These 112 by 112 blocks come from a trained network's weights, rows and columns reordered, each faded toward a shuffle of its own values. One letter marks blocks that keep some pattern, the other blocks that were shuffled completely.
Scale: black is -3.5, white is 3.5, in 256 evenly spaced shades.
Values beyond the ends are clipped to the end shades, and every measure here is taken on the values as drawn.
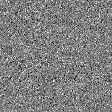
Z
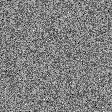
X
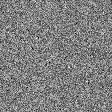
Z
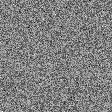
X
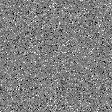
Z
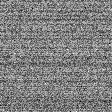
Z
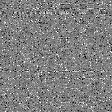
Z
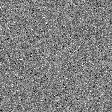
X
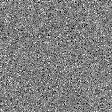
Z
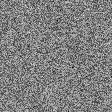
X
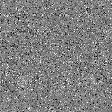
Z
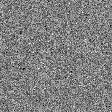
Z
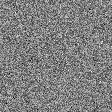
X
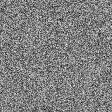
X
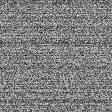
Z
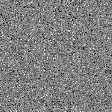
Z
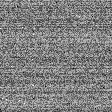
Z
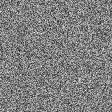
Z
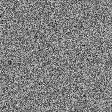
X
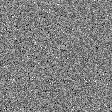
Z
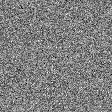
X
